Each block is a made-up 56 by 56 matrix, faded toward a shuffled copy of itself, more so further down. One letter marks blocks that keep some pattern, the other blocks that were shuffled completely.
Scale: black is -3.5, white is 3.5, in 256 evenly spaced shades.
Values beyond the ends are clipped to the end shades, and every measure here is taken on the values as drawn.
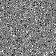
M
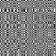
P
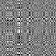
P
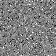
M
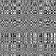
P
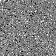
M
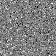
M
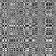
P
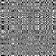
P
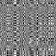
P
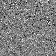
M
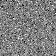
M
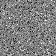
M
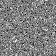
M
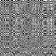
P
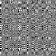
P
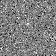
M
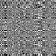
P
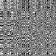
P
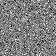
M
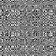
P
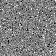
M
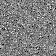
M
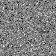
M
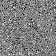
M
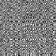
P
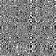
P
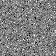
M
